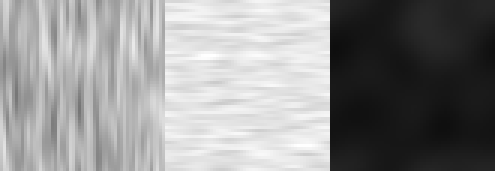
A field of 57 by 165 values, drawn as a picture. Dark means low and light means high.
The table splits into one row of 3 panels. Panel 1,1: high, streaked downward. Panel 1,2: very high, streaked across, faint in contrast. Panel 1,3: very low, smooth, faint in contrast.
